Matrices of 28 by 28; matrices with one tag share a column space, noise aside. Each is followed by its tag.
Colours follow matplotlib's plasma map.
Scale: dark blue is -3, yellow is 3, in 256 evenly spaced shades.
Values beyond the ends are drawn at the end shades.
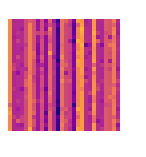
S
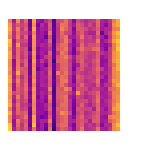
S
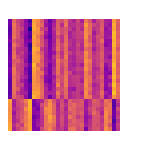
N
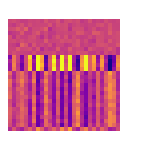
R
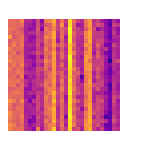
S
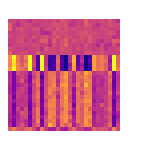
R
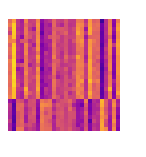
N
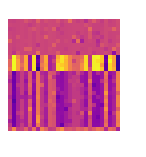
R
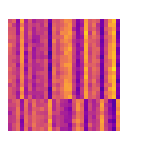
N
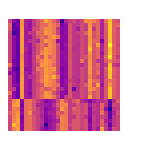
N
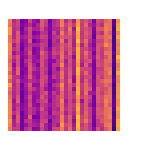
S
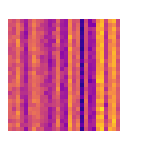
S
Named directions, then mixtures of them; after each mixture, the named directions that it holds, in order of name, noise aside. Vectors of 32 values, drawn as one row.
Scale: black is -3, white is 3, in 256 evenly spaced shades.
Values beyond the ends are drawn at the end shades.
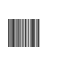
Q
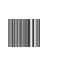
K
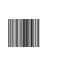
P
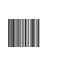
Q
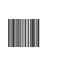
Q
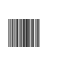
K, P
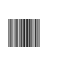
P, Q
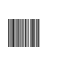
Q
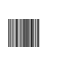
P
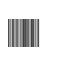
P, Q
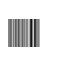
K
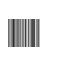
Q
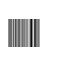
K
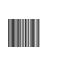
Q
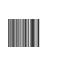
P, Q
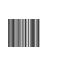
Q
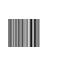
K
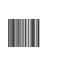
Q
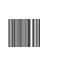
K, P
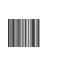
Q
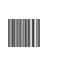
K, Q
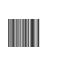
P, Q
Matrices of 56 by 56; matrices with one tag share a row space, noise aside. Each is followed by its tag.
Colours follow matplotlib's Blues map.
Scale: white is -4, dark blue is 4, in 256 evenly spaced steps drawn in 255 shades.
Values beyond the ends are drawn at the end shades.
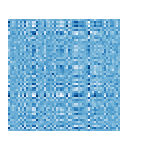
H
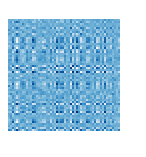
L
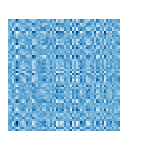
L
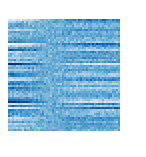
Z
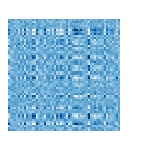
H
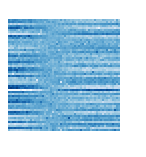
Z
